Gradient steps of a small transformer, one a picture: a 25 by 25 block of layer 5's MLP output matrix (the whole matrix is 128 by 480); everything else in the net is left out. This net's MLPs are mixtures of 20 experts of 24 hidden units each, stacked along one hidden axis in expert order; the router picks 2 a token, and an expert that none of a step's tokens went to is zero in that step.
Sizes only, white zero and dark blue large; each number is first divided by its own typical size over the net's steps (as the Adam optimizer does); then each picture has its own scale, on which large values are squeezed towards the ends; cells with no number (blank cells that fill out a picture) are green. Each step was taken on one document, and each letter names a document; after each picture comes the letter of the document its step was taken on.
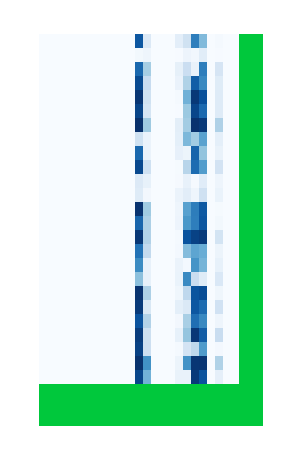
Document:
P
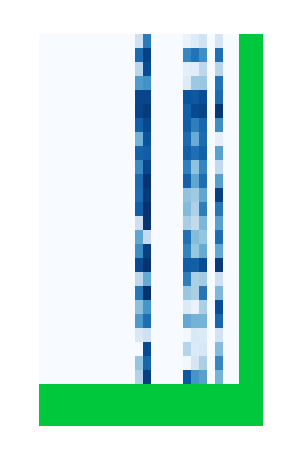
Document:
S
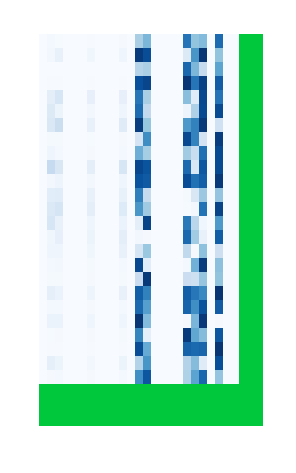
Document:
S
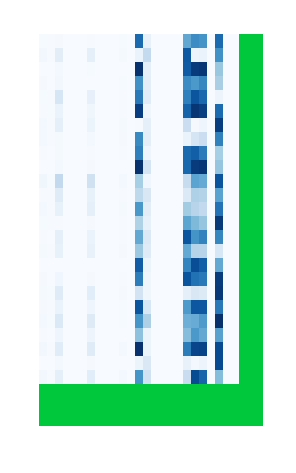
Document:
P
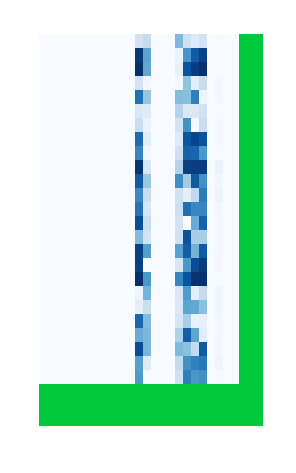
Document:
P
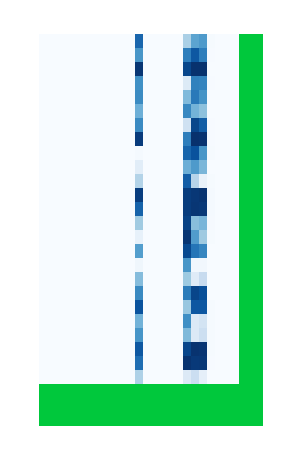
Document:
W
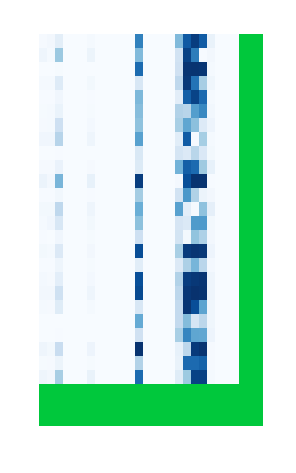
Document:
W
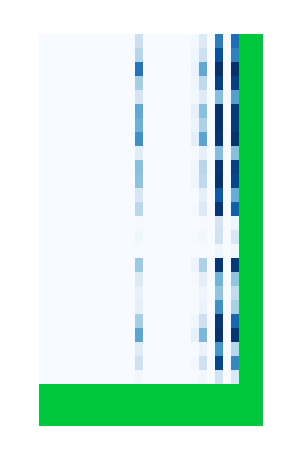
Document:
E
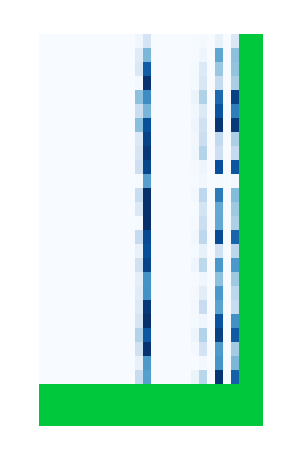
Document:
E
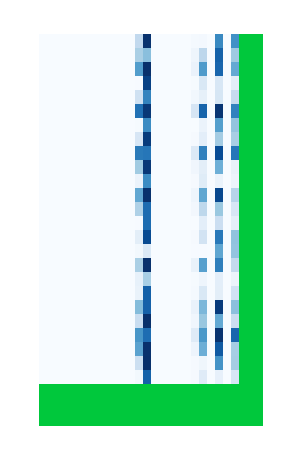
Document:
E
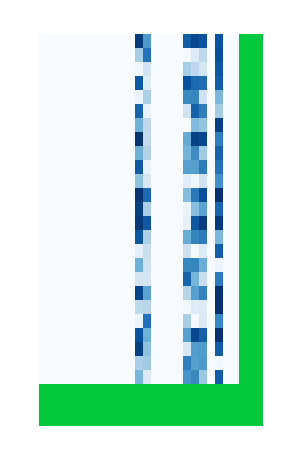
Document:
P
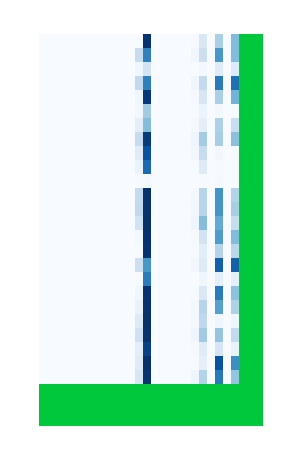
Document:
E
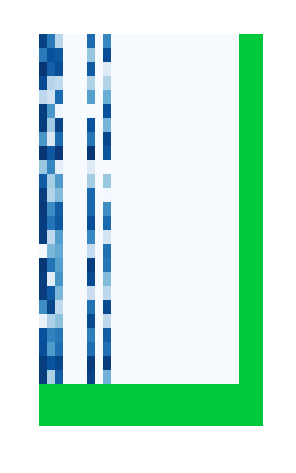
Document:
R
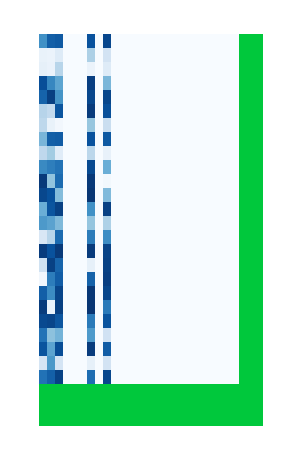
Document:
R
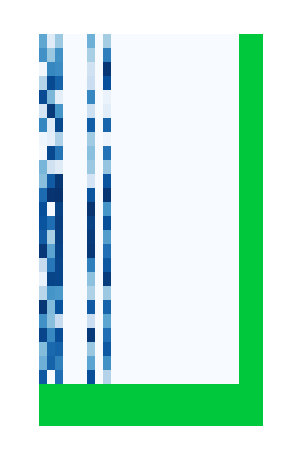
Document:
R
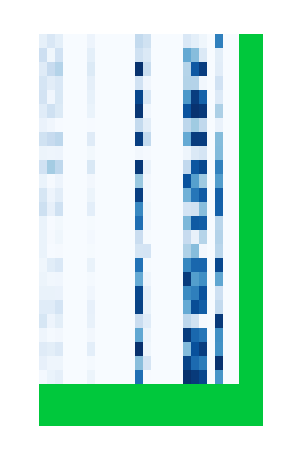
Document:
P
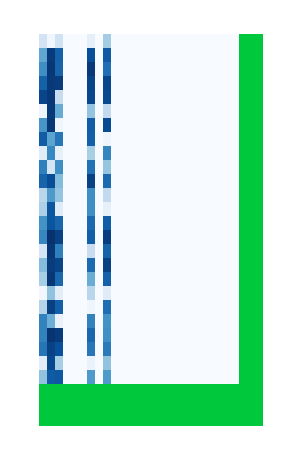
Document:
R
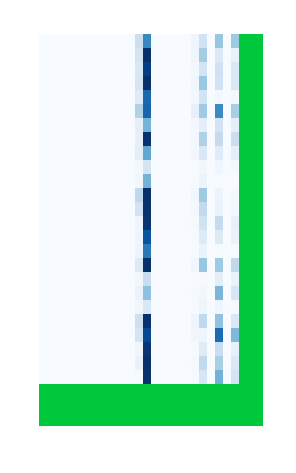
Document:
E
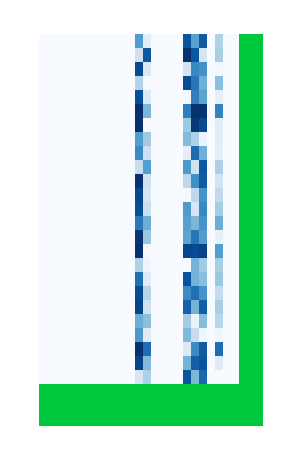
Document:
P
